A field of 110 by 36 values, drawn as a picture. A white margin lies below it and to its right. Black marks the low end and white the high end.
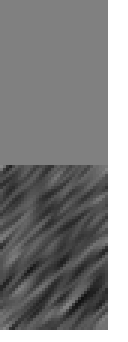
The table splits into 2 rows of 1 panel. Panel 1,1: middling, flat. Panel 2,1: low, slanting up to the right.
